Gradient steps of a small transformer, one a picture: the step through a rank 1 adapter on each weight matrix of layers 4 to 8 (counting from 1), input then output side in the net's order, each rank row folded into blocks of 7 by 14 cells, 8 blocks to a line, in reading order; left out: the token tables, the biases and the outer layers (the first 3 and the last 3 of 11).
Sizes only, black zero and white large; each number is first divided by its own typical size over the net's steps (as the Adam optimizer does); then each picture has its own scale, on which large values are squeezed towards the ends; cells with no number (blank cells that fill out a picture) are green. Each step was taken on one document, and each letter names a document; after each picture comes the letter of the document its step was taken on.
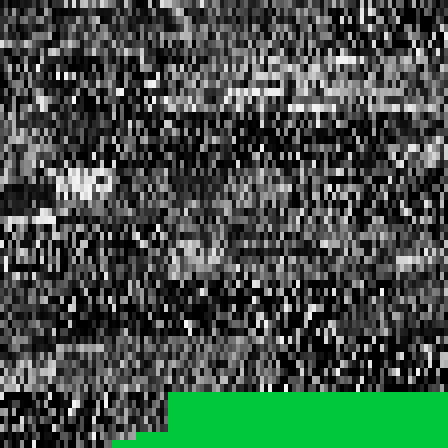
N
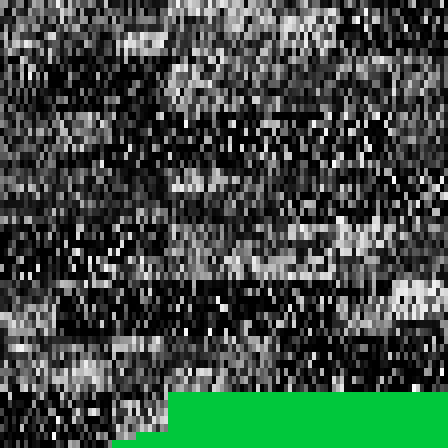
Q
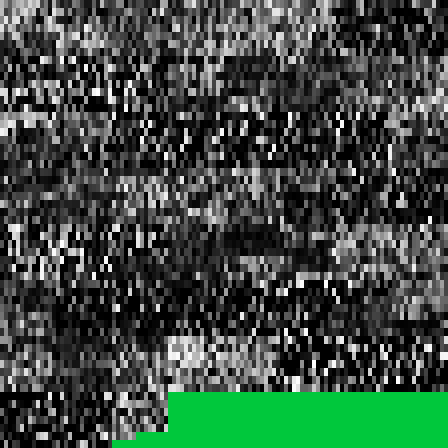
N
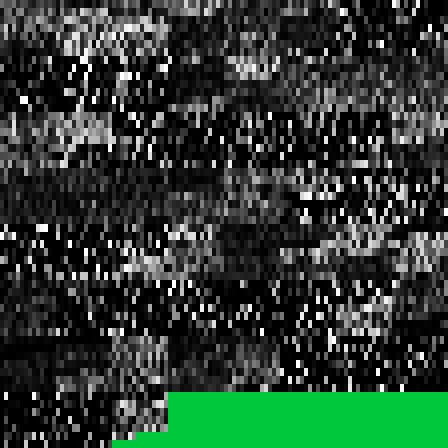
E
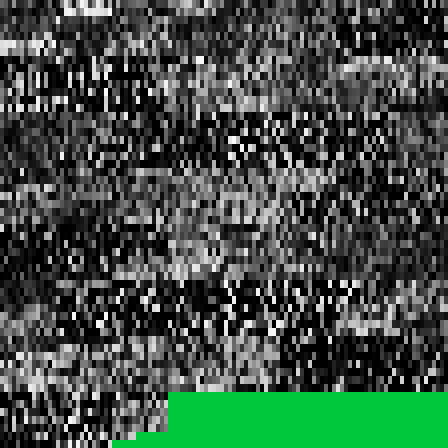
Q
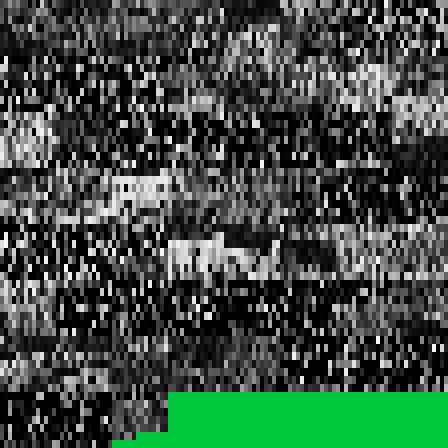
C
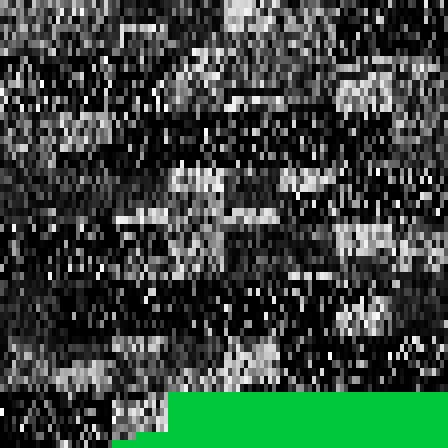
Q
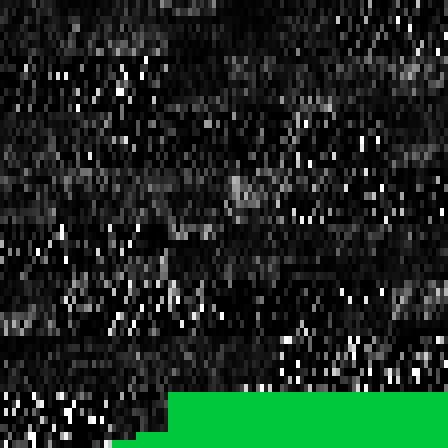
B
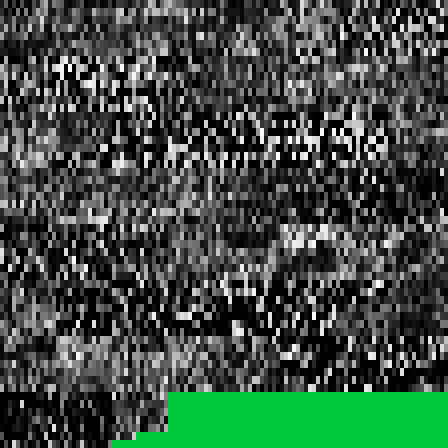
C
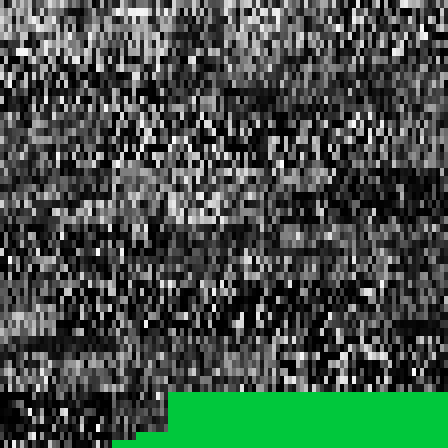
C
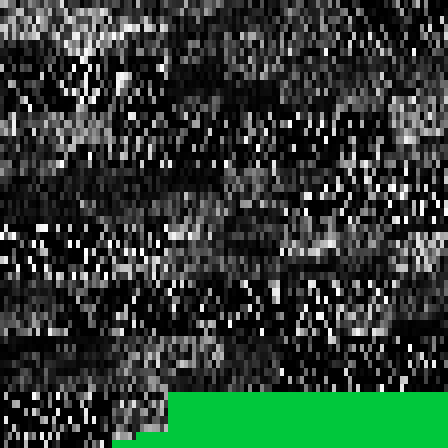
E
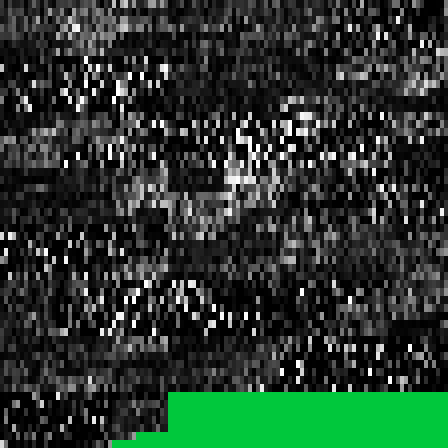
E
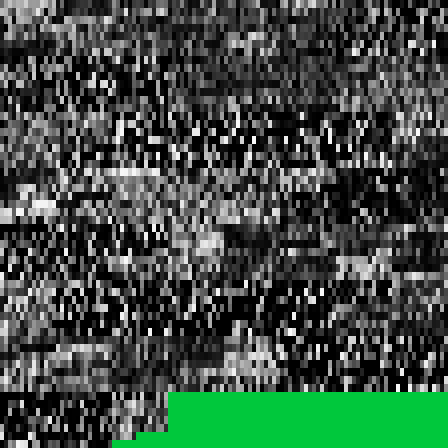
C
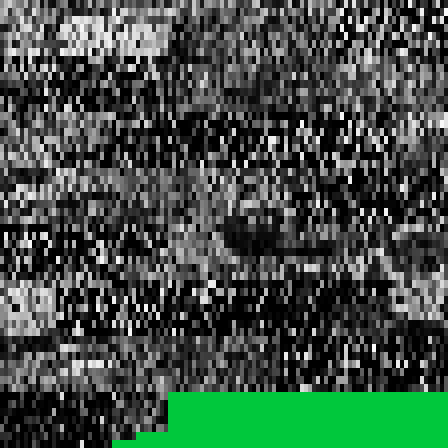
C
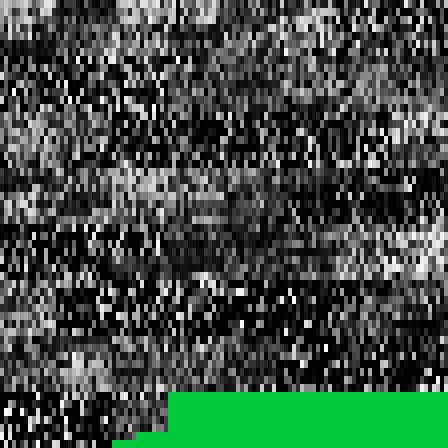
C
